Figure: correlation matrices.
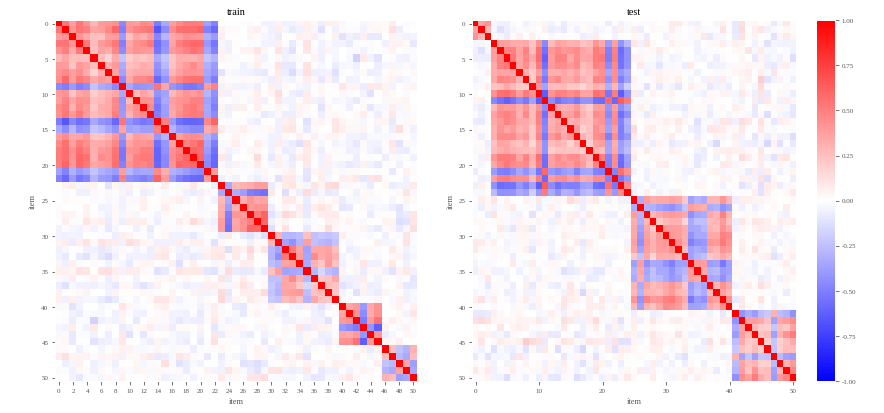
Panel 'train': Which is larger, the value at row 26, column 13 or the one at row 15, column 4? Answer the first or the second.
the first
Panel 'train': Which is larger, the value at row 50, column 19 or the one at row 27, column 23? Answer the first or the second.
the second
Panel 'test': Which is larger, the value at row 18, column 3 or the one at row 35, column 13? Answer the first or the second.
the first
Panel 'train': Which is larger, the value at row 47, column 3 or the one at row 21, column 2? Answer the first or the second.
the first
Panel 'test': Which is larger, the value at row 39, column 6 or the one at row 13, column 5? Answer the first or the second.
the second
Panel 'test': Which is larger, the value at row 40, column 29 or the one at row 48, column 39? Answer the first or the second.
the first
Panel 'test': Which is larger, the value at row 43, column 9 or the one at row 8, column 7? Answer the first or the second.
the second
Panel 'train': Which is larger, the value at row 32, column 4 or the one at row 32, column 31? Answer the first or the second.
the first
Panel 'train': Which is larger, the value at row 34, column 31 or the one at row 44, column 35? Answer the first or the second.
the second
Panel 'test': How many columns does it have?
51
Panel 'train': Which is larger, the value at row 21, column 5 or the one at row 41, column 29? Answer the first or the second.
the second
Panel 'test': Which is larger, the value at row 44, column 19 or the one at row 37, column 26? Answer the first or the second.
the first
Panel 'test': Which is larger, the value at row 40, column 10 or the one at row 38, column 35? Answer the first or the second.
the first
